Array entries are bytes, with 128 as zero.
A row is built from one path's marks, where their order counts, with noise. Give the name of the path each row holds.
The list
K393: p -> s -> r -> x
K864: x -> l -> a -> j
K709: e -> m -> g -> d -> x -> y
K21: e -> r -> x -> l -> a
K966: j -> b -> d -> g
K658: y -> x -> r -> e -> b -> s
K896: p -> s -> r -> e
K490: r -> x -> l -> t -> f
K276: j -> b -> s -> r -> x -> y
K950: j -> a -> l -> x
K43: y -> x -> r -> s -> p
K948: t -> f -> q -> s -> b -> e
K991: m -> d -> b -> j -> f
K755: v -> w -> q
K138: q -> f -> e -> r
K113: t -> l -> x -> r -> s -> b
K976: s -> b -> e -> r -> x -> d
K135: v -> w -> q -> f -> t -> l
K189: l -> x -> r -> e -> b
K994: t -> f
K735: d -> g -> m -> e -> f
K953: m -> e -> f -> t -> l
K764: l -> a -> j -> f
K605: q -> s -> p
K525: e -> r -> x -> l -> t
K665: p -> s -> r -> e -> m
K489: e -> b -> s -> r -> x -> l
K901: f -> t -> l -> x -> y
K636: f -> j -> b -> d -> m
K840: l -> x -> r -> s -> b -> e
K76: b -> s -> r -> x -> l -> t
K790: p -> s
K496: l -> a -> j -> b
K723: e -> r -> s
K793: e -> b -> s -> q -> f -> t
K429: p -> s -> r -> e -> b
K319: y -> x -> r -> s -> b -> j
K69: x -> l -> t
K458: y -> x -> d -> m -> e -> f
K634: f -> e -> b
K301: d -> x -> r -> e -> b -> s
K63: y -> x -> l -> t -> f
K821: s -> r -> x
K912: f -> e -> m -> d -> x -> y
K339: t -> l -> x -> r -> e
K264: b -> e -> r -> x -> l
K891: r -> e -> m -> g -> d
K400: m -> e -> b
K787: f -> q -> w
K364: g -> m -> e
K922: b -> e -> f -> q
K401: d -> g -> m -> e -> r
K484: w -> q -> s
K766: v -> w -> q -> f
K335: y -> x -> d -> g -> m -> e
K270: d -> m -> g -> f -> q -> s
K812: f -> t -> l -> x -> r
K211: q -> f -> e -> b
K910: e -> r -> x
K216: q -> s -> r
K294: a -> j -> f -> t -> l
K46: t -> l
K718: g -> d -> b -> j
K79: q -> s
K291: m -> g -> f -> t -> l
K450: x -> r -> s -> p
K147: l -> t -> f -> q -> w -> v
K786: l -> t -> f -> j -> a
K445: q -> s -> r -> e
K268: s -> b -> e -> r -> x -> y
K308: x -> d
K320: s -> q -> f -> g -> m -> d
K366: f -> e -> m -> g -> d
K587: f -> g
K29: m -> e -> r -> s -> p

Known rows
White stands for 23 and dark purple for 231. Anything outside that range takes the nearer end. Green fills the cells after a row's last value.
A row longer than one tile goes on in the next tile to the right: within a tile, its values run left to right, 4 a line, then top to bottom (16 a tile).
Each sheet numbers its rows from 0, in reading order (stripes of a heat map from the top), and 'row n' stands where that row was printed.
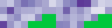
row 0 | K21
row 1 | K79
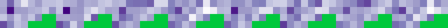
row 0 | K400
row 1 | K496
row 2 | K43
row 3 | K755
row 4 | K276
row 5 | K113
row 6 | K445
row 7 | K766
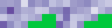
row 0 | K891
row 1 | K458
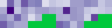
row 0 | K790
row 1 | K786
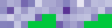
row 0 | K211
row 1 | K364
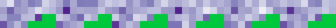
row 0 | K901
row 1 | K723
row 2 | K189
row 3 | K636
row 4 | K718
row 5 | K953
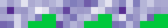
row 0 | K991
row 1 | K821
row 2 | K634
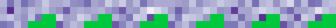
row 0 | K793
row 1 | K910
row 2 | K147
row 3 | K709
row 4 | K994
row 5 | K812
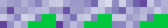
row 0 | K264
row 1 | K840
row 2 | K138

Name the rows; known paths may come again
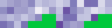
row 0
K270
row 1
K46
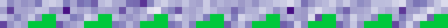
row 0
K489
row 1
K896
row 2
K216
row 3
K366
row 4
K709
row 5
K764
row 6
K912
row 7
K864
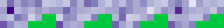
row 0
K429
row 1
K525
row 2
K335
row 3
K364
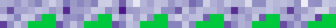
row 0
K264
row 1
K268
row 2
K400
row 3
K211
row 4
K953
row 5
K291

